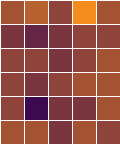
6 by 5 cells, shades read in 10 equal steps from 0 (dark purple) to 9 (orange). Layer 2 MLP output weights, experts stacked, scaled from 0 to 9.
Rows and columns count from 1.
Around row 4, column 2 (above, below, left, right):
4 0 4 4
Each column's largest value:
5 6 4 9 5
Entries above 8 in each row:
1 0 0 0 0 0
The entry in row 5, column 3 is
3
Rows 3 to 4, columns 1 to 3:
4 4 3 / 4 3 4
